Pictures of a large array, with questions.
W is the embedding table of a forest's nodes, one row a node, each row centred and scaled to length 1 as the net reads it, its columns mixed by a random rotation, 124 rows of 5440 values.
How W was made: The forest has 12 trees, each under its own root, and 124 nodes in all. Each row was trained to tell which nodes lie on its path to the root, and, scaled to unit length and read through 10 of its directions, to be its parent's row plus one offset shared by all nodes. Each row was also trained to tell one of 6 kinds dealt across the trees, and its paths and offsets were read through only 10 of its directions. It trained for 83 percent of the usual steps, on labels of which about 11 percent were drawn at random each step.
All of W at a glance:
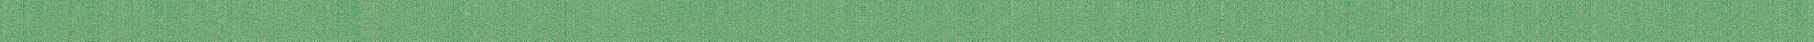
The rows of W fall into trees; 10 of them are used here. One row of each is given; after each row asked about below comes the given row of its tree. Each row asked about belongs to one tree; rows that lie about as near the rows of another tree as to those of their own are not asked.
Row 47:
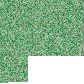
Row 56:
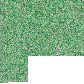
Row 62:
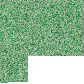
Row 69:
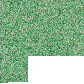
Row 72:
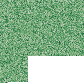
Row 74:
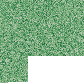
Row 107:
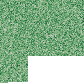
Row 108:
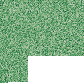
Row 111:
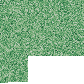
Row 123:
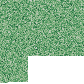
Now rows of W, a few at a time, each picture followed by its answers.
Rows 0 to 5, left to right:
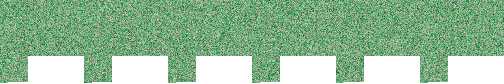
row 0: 74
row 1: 108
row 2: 123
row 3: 56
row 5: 107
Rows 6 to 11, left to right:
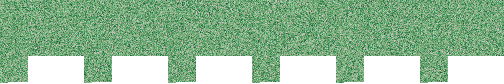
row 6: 72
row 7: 107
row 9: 62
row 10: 47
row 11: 107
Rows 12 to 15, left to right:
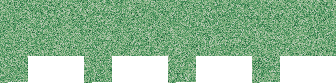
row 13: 69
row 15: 62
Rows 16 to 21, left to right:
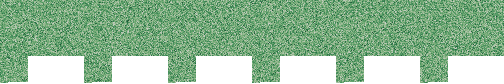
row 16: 74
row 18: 123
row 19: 56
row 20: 123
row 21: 72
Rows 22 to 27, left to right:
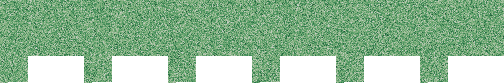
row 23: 107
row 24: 74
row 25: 69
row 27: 74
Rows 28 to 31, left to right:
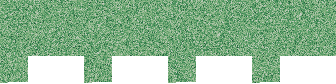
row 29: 74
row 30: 123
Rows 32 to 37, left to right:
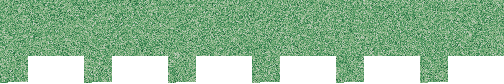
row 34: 69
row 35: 107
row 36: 72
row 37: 123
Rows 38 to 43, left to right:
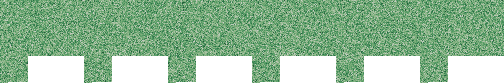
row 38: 69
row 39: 62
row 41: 62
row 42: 62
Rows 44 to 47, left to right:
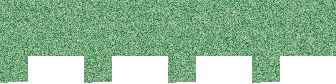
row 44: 123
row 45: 123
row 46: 74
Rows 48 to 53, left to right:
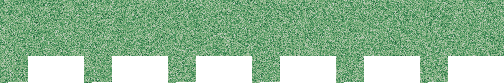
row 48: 69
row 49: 69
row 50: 47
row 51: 123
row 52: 72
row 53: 47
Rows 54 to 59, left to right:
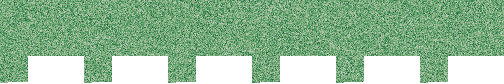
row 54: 123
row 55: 62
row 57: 108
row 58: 47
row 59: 56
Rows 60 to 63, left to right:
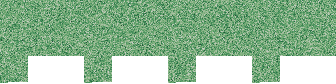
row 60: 69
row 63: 47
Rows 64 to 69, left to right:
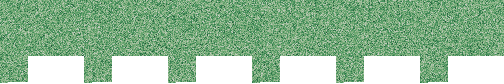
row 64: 107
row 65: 107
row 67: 111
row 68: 123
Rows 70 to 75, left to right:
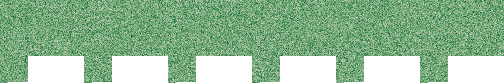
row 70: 47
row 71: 108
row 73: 69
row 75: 47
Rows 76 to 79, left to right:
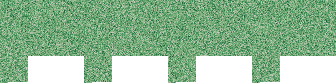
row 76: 47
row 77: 107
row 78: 72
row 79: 107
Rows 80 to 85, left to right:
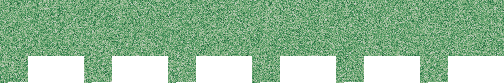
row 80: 69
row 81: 47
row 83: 108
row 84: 74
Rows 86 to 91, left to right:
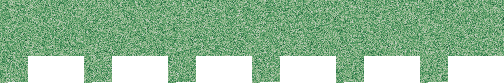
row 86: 74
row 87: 111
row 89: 123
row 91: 107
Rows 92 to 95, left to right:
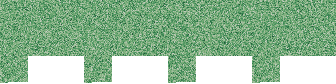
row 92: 72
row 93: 47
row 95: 72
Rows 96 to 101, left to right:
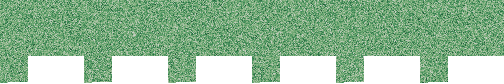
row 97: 123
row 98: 74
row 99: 107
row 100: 72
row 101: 69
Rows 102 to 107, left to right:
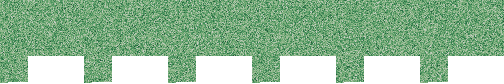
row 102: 123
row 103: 69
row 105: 72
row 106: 107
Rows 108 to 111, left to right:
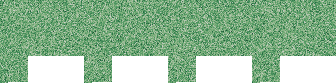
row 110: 111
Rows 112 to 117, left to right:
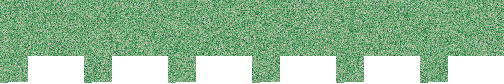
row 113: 47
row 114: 74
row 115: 69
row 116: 72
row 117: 111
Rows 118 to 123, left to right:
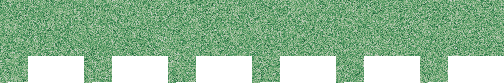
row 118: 74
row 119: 74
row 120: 69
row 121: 107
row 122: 56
